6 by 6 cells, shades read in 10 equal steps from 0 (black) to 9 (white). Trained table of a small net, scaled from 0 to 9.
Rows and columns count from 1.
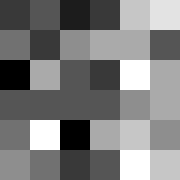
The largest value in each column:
5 9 5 6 9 8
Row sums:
23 26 26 23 31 30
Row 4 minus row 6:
-2 -1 1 0 -4 -1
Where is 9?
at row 3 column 5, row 5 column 2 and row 6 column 5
